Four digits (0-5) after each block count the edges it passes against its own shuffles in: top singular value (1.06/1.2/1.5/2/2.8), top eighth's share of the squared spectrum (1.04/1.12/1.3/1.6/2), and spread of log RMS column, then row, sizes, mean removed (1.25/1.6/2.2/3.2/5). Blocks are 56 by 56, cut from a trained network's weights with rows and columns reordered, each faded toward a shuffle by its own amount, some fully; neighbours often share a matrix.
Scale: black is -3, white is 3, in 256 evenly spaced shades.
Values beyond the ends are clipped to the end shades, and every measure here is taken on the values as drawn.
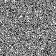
0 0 0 0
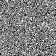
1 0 0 0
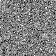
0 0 0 0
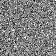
0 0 0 0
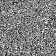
0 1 0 0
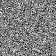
0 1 0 0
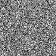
2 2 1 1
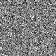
1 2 0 0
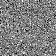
0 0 0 0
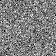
1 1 0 0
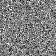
0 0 0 0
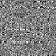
3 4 2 3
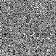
2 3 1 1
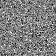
1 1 0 0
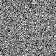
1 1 0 0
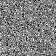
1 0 0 0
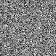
2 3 1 0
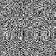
4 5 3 1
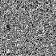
2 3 1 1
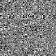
3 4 2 3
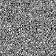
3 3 2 1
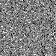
1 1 0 0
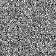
2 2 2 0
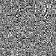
3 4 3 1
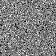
1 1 0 0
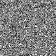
2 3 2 1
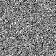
1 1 0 0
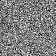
0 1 0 0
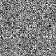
3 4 2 2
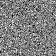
0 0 1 0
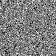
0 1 0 0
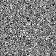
2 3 0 1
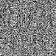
3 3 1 0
